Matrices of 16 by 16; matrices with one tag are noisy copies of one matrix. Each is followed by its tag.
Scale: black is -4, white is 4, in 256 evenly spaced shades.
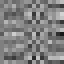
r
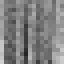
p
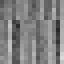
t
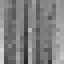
p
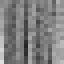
p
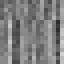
t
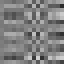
r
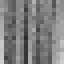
p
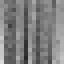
p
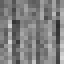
t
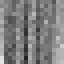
p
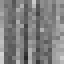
p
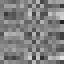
r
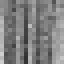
p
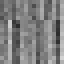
t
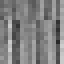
t
